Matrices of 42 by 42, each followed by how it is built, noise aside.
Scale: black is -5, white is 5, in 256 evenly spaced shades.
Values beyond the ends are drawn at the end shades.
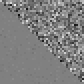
upper triangular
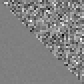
upper triangular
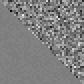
upper triangular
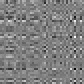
low rank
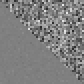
upper triangular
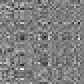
low rank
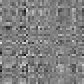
low rank
